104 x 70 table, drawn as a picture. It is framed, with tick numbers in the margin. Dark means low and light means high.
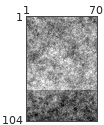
Stripes: none. Grain: blotchy. Seam: horizontal, 70% of the way down, the top part higher.
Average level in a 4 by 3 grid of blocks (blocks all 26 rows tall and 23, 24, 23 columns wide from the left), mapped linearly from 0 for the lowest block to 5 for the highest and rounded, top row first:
334
454
544
100
